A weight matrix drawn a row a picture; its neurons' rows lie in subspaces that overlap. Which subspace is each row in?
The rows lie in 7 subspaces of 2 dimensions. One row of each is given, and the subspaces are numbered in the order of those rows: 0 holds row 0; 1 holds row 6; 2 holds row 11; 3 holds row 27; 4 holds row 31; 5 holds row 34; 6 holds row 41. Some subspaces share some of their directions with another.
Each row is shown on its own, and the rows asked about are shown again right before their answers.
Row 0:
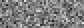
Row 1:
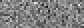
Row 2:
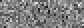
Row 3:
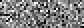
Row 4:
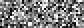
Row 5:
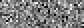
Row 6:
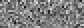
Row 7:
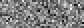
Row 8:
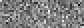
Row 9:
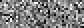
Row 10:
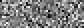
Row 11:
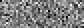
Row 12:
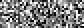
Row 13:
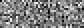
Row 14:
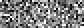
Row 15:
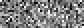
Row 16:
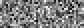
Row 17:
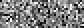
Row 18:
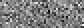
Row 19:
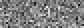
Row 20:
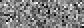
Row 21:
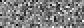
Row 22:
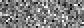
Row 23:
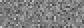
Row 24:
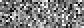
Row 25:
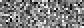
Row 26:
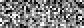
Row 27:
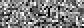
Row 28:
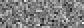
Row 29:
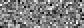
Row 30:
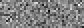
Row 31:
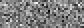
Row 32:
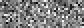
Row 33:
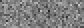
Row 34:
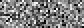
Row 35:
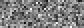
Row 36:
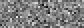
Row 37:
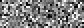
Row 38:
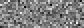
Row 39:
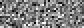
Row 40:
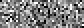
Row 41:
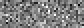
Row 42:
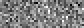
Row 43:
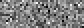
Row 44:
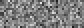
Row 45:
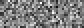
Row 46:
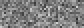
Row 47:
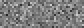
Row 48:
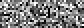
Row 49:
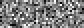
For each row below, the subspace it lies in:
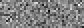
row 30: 5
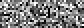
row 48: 3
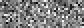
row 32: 4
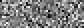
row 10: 2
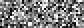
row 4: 3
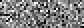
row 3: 5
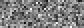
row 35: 3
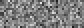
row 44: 4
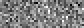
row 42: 5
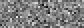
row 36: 2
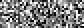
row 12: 1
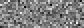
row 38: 1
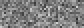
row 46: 3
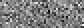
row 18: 4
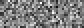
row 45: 4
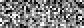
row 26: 0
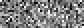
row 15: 1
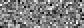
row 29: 1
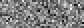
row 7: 0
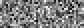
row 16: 5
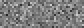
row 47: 6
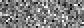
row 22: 0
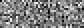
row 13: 6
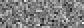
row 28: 0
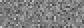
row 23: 6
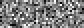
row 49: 5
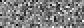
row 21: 6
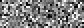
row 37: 2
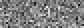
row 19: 3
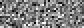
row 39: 5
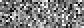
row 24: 3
